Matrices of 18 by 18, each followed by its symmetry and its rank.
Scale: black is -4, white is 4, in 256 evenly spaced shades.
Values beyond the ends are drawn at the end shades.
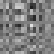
neither, rank two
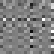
neither, rank two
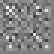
symmetric, rank three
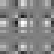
symmetric, rank one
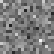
symmetric, full rank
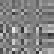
neither, rank two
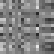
neither, rank two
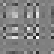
symmetric, rank two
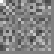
symmetric, rank three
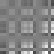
symmetric, rank one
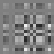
symmetric, rank one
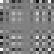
symmetric, rank one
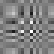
symmetric, rank one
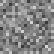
symmetric, full rank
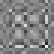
symmetric, rank three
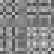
symmetric, rank two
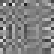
neither, rank two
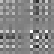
symmetric, rank two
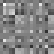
symmetric, rank two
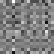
neither, rank two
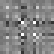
symmetric, rank three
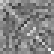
symmetric, full rank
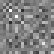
symmetric, rank three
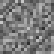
symmetric, full rank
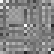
symmetric, rank three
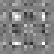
symmetric, rank two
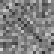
symmetric, full rank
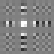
symmetric, rank one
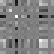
symmetric, rank two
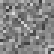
symmetric, full rank
